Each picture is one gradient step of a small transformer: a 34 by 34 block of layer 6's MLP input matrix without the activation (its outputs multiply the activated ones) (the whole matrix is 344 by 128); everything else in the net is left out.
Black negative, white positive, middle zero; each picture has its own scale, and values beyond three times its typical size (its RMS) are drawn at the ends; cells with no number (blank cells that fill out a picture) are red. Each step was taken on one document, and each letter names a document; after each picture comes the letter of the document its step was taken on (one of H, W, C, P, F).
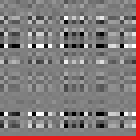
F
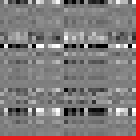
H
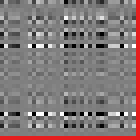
F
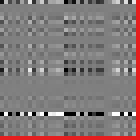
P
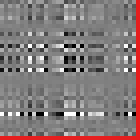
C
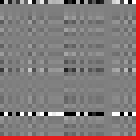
P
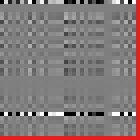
P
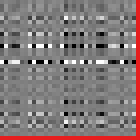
F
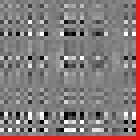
C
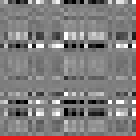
H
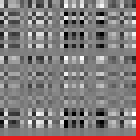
F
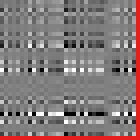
P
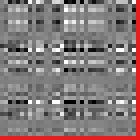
H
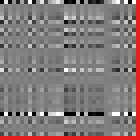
P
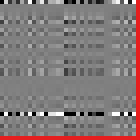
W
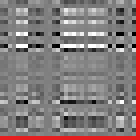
H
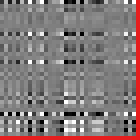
C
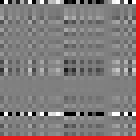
W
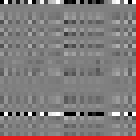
P
